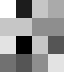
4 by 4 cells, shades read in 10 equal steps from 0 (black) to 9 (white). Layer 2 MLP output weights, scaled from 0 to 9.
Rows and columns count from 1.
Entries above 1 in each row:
3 4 3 4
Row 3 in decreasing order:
8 7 3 0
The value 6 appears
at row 1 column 4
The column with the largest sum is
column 1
